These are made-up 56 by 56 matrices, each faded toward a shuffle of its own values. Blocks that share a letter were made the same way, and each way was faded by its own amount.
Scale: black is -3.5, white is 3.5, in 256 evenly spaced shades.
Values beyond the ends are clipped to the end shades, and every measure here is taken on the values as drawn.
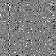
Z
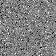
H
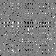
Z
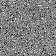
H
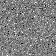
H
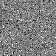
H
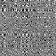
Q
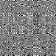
Q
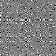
Z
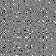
Z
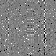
Z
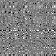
Q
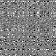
Q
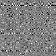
Q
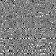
Q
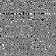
Q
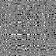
Q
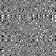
Z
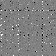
Z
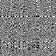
Q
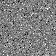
H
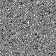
H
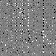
Z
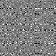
Q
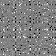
Z
